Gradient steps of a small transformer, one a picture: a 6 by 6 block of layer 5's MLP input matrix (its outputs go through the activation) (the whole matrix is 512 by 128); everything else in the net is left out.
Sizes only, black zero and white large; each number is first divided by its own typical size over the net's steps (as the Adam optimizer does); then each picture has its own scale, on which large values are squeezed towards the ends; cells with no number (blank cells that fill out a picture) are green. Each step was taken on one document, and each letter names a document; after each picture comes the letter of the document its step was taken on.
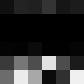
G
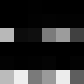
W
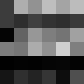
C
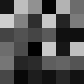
C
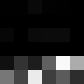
G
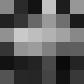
C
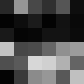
G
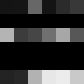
W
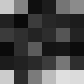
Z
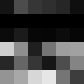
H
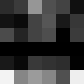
Z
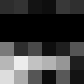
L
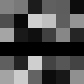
Z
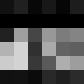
C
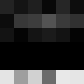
Z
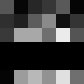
Z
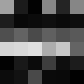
C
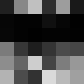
L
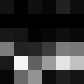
G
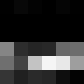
G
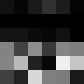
G
